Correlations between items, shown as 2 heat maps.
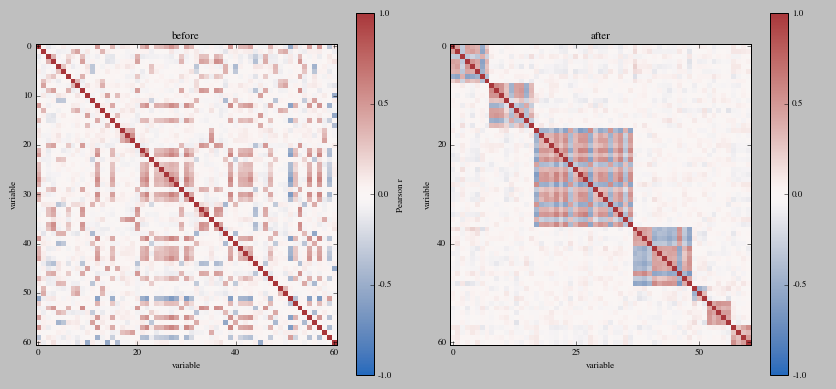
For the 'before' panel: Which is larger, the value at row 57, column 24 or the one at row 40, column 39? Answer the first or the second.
the first
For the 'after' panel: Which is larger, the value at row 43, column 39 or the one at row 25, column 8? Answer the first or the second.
the second
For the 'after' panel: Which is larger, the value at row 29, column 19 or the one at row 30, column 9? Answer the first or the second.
the first
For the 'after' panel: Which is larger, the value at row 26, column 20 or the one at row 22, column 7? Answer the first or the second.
the first
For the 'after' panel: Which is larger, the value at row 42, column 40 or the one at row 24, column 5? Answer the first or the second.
the second
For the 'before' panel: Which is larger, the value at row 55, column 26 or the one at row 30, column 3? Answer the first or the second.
the first
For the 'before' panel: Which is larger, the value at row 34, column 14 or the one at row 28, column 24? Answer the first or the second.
the second
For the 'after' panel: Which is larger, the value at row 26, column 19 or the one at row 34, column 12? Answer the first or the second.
the first
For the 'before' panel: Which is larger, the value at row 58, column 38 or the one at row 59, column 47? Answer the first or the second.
the first
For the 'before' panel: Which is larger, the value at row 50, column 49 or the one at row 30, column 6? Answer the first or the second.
the first
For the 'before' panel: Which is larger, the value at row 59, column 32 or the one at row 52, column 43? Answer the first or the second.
the second
